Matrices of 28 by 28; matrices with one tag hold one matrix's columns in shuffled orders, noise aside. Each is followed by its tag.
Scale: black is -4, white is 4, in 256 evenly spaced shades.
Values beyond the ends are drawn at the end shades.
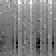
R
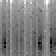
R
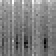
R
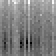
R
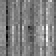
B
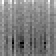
R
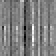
B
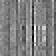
B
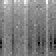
R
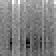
R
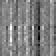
B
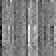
B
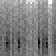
R
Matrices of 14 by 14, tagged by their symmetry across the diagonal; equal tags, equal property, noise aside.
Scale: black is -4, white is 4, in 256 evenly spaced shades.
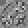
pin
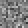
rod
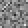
pin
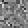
rod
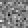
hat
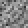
pin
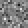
rod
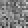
rod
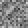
pin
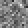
hat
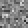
hat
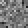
pin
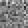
hat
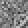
pin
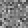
rod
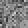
pin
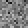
hat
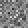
pin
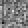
hat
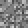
pin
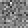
hat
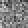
rod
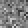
rod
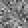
rod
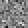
hat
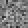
hat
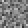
hat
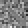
rod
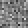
rod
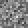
pin
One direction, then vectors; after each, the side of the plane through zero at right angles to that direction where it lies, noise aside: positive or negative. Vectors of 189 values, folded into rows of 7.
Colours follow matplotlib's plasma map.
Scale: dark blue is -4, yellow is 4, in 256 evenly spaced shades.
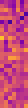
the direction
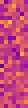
negative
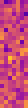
positive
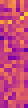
negative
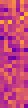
negative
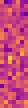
positive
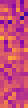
positive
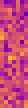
positive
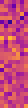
positive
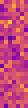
negative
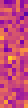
positive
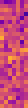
positive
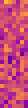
negative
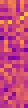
negative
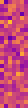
negative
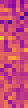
positive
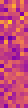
negative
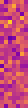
negative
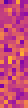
positive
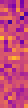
positive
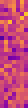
negative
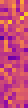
negative
